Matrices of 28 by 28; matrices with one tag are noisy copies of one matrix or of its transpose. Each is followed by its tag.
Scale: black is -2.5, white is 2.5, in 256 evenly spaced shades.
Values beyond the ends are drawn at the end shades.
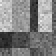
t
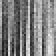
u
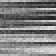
u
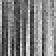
u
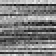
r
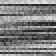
r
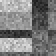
t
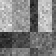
t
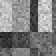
t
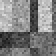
t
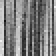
r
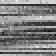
r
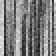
r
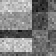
t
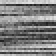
r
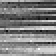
u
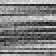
r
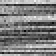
r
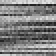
r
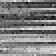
u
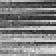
u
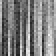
u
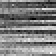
u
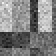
t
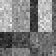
t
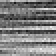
u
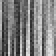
u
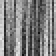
r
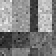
t
